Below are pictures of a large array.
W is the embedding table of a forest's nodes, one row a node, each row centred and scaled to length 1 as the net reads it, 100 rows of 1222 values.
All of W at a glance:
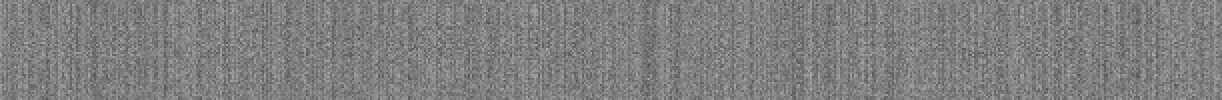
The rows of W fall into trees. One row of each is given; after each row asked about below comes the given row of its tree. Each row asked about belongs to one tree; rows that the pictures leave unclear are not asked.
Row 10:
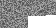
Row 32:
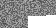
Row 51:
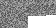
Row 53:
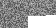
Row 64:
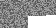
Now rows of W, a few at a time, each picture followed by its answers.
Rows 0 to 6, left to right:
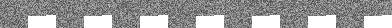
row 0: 53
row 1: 32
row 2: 53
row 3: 51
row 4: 10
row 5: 64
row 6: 51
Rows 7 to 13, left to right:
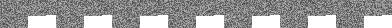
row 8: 10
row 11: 10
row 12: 10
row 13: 53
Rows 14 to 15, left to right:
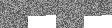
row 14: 64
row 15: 10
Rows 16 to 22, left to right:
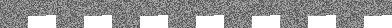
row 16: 51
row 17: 10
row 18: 64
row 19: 10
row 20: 51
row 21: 10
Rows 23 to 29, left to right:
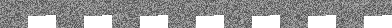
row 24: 53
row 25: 10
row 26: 51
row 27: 64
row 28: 51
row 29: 51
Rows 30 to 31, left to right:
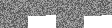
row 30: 64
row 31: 10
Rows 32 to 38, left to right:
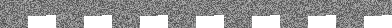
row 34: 64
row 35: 32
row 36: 32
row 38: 51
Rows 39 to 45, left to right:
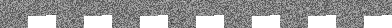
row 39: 51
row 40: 10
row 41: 51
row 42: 32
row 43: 32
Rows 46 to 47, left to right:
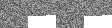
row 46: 32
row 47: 64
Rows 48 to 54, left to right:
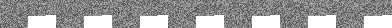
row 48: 51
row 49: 51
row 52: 53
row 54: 51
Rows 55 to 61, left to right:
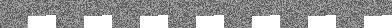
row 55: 51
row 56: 32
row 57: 53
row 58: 10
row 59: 51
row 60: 10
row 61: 10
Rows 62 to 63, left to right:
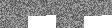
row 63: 51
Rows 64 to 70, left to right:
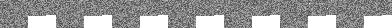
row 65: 32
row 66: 10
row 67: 32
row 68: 10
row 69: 51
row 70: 10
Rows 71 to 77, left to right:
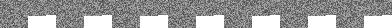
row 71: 64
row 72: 10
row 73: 32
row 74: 10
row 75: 10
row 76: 10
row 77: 10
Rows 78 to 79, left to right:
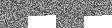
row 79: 51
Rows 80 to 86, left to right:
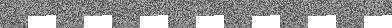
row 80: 53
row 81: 10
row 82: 51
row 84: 64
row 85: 32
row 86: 53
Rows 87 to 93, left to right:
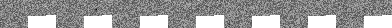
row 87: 32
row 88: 32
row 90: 51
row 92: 64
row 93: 51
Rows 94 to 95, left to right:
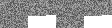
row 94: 53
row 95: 51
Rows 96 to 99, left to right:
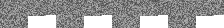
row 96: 64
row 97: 10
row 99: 64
